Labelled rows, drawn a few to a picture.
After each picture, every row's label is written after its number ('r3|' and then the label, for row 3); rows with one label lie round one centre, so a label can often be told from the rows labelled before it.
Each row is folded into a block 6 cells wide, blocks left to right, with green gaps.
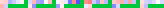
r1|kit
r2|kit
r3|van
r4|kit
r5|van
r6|kit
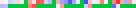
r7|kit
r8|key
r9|kit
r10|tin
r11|van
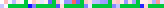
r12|kit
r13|van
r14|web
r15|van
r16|van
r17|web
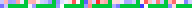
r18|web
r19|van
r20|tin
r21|tin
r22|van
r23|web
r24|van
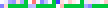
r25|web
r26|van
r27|tin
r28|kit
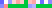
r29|tin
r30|van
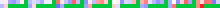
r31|kit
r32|kit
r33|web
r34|tin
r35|kit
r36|van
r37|tin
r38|key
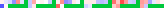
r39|web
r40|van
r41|kit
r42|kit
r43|key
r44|kit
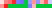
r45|key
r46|tin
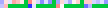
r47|tin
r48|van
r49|kit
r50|van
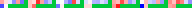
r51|web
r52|key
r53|web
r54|kit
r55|key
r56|web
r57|key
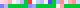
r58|van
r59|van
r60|tin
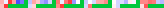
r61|key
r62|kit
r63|key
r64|tin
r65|kit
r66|key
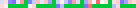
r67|kit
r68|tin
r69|web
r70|tin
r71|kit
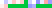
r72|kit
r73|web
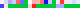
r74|web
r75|key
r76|van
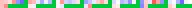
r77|key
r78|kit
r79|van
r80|tin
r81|kit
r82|tin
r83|kit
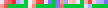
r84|key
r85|key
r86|tin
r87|van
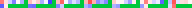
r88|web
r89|van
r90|van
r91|van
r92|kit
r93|van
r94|tin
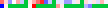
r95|web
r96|key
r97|kit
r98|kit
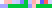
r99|van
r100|web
